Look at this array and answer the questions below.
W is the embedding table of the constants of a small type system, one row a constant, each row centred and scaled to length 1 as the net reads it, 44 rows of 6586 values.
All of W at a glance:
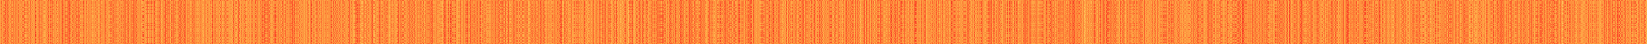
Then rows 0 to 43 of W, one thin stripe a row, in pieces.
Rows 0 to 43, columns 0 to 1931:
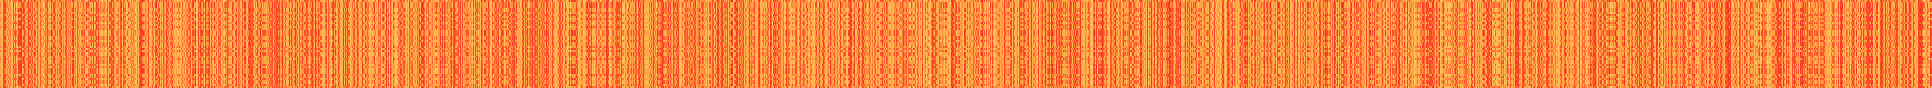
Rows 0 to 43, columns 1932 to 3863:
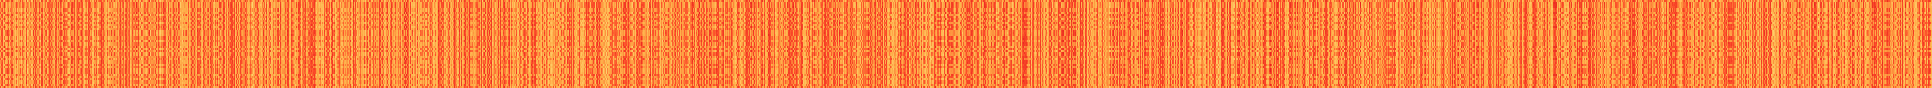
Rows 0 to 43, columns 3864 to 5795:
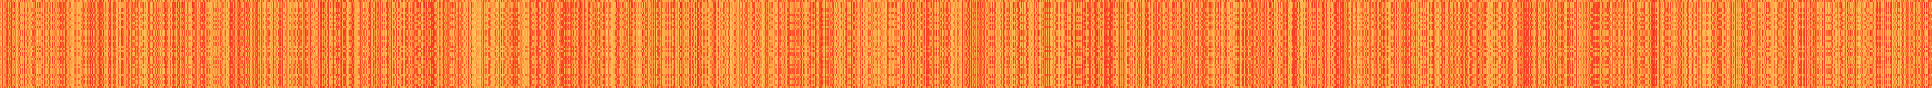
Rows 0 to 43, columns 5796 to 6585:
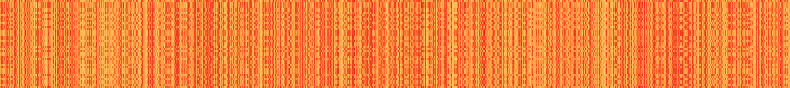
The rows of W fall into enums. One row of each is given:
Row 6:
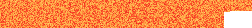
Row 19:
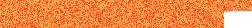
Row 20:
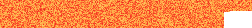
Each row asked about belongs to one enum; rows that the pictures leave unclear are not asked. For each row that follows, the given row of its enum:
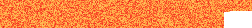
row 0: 20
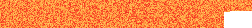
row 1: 6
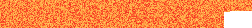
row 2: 6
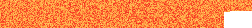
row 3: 6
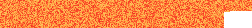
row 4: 19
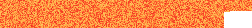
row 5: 19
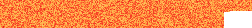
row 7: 20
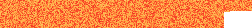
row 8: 19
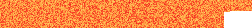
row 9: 6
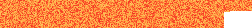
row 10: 19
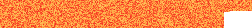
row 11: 20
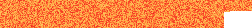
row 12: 19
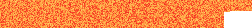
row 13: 6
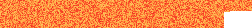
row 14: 19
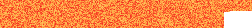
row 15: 20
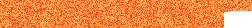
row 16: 20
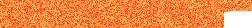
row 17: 20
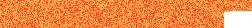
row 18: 19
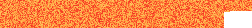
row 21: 19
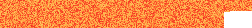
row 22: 19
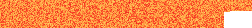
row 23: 6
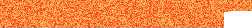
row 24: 20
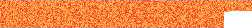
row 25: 6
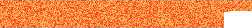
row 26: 20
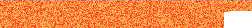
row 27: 20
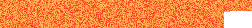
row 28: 19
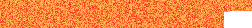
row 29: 6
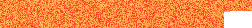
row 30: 19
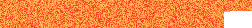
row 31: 19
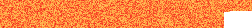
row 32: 20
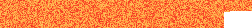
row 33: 19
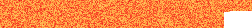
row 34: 20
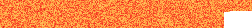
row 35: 20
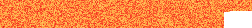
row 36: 20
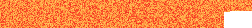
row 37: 6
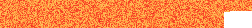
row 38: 19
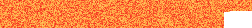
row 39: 20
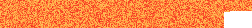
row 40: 19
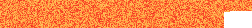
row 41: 19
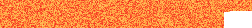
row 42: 20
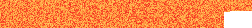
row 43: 6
